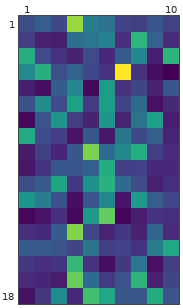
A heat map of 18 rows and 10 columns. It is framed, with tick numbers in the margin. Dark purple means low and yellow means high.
Calmest part: bottom left. Mirror symmetry: none. Stripes: none. Average level on the scale: 30%. Histogram: skewed, a long tail of high values. Odd rows or columns: none.
